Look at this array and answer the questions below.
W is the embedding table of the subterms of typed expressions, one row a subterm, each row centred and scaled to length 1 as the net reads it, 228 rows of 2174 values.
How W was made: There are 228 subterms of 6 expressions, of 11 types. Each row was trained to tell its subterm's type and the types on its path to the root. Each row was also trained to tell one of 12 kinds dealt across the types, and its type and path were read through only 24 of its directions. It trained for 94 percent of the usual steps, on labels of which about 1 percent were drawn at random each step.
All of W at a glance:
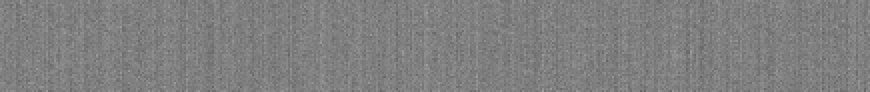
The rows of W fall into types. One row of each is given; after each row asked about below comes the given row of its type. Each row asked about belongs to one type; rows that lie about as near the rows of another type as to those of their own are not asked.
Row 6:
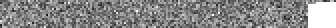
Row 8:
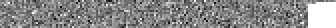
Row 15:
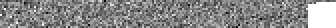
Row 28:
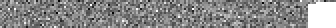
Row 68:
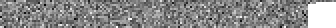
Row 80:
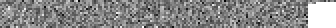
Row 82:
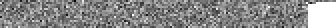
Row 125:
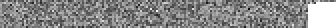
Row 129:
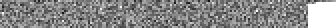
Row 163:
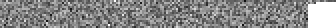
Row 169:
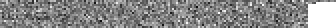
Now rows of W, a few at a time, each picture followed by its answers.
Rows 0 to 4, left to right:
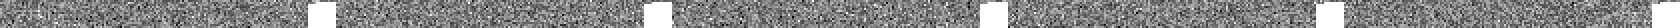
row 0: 8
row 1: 163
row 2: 28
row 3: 68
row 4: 163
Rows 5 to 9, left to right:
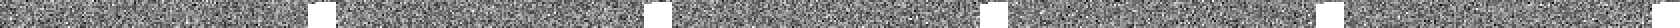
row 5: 6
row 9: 68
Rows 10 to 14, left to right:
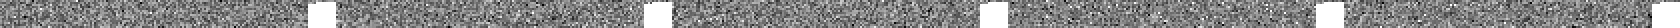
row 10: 80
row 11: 82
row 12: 28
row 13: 28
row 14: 8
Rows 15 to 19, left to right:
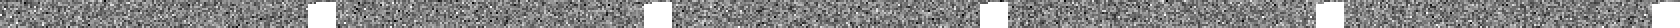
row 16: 68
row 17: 6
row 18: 8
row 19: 8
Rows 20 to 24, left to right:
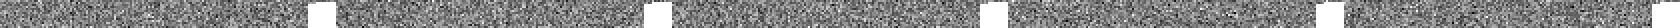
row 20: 129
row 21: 125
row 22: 80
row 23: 82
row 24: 68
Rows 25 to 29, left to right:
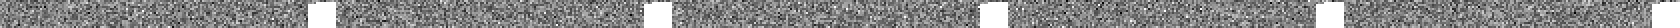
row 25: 80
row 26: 169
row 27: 82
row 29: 169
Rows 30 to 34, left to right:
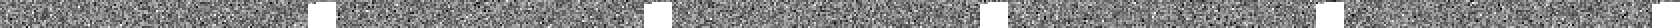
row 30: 80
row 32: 8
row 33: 125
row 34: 68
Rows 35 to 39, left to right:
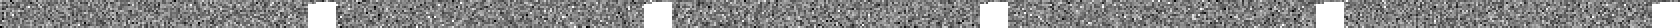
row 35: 169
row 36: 80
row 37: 15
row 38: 80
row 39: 129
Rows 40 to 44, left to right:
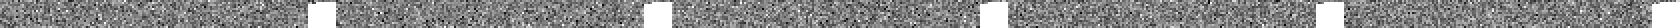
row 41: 28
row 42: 163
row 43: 169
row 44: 169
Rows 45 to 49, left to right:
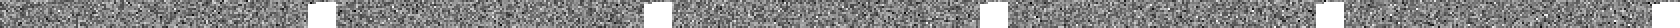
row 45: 169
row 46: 169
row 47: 125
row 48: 68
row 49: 68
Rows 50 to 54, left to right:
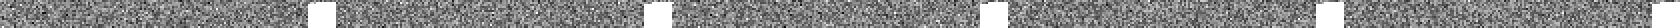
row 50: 82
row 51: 169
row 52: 163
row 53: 169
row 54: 169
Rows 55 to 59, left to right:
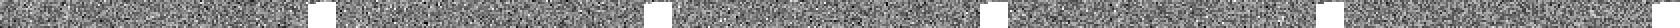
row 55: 169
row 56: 6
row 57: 8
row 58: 15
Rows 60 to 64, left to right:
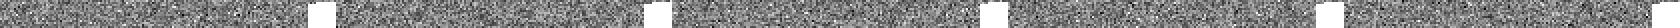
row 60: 68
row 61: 125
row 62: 68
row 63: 28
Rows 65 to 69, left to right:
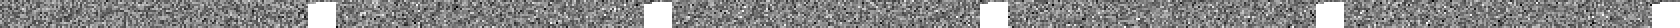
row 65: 8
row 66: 6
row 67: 169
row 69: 163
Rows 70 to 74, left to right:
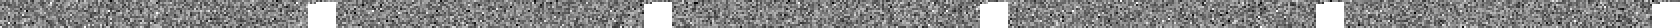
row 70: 80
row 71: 68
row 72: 82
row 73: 169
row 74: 68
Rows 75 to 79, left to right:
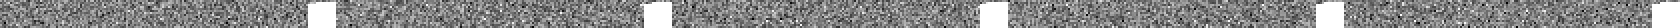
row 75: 129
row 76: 163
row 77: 82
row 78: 82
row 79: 15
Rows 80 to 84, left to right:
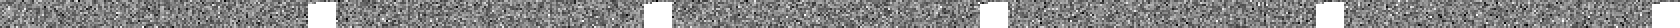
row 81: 129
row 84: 163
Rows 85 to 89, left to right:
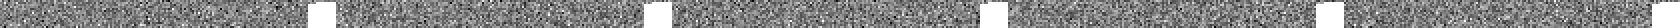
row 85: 28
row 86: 82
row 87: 8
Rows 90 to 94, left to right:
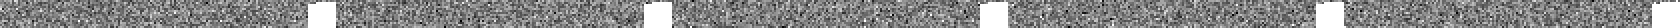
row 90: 169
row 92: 82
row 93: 80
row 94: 6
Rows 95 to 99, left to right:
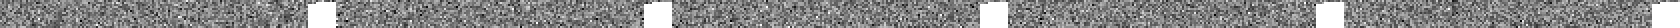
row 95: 6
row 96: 80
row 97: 80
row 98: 163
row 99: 125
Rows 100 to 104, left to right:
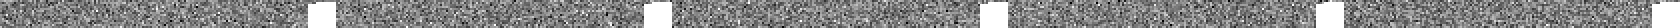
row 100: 169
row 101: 28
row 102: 68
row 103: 6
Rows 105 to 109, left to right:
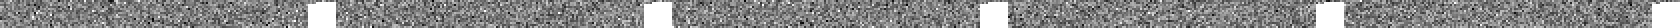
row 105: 8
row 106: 6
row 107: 15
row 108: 125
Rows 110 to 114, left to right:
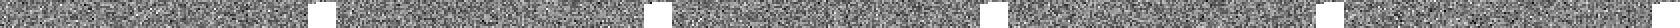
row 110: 80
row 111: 125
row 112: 125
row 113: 82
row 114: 15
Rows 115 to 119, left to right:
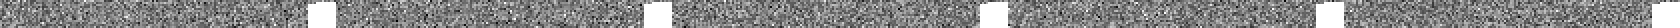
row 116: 125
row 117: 82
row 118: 15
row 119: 169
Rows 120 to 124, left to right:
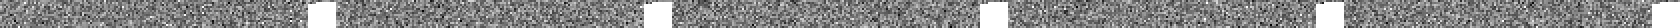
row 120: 125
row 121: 80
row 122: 68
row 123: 8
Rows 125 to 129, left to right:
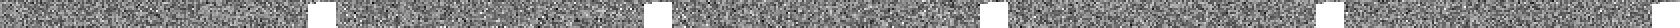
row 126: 80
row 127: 82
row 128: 82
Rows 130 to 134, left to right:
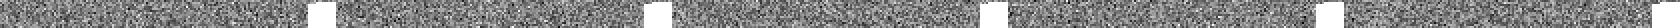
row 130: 82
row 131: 82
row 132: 125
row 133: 28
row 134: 6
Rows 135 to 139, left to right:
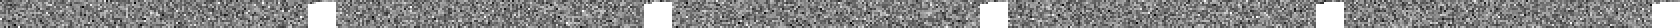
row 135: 15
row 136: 82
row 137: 80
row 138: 163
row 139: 129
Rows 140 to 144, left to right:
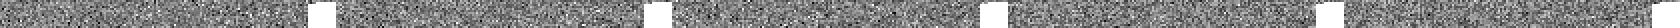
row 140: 82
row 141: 15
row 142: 82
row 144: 129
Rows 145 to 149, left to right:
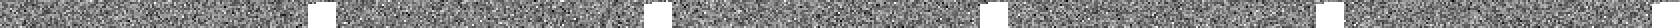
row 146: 68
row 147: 163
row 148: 15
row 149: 129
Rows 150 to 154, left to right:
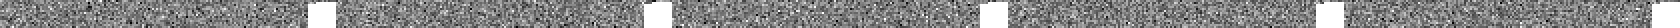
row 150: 15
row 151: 6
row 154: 163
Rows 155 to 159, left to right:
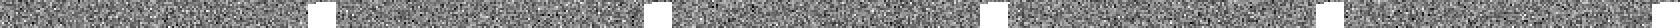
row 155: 80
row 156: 28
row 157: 6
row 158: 82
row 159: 28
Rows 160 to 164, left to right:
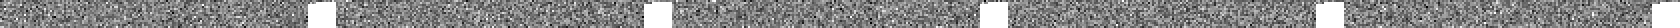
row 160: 82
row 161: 169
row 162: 28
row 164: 80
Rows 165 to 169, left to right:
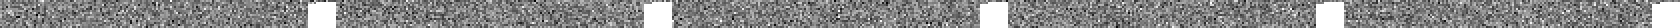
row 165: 125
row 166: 8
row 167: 28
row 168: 129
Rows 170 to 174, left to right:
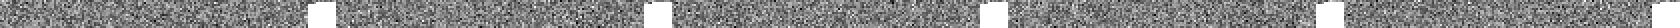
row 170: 82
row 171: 80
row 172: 28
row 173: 169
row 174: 169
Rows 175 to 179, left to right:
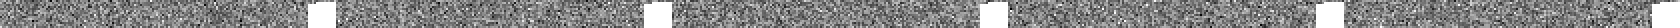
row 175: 68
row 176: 6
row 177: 163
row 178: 125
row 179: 129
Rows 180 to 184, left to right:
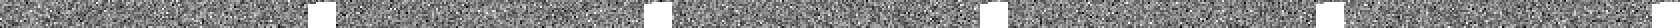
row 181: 68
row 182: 68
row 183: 163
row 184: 28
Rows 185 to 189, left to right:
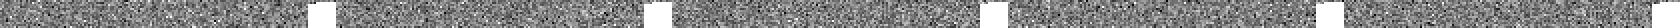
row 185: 129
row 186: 15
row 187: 169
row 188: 80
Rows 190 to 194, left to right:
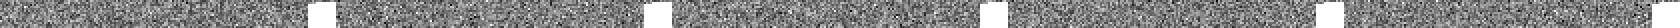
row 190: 129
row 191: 8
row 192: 28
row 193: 6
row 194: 8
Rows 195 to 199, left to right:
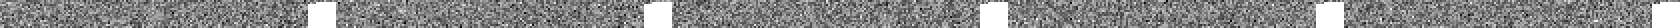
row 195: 68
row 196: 82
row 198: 6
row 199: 68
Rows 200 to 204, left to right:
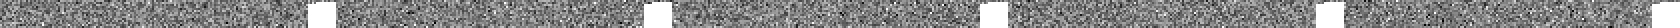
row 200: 129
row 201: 125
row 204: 28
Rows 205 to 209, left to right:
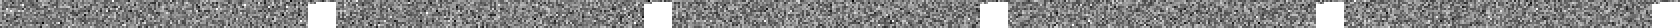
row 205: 125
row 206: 68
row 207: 169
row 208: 129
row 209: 129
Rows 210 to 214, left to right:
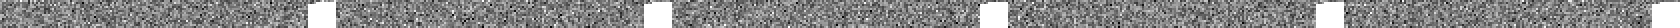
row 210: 129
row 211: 80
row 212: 163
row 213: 169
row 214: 28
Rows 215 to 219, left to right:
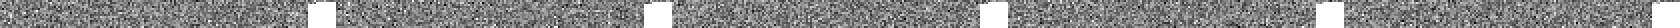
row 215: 68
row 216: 6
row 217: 80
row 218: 125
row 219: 6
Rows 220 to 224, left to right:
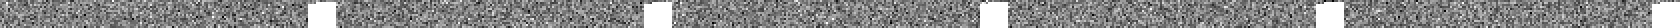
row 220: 80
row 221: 15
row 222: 68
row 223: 163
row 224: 80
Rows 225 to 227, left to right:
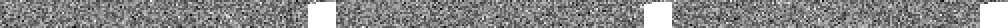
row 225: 80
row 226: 6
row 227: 169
